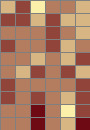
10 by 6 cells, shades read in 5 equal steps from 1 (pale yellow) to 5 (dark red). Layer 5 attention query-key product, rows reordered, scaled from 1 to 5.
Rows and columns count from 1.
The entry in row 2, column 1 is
4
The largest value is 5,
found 3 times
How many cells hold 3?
26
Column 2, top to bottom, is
4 4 3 3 3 2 3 3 3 3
